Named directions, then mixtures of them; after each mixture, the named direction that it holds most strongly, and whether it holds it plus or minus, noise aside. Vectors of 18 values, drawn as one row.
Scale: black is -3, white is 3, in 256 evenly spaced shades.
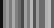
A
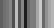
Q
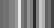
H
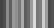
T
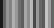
A, plus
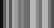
T, plus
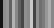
A, plus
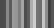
T, plus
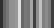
H, plus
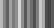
H, plus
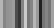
H, minus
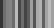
Q, plus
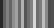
T, plus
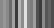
Q, minus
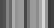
T, plus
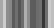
T, minus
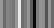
H, plus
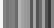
A, minus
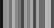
A, plus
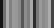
A, plus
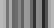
T, minus
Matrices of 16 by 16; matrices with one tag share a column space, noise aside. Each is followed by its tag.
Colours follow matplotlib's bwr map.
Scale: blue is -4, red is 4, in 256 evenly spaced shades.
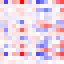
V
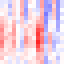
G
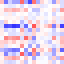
V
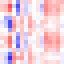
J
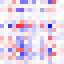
V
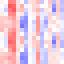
J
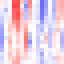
G
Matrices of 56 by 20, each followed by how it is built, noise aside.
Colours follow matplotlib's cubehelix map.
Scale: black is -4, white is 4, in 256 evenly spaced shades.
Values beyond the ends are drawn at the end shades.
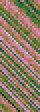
Toeplitz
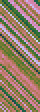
Toeplitz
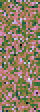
noise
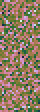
noise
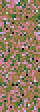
noise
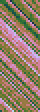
Toeplitz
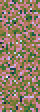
noise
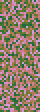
noise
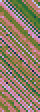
Toeplitz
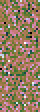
noise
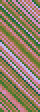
Toeplitz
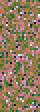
noise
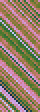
Toeplitz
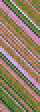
Toeplitz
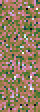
noise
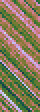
Toeplitz
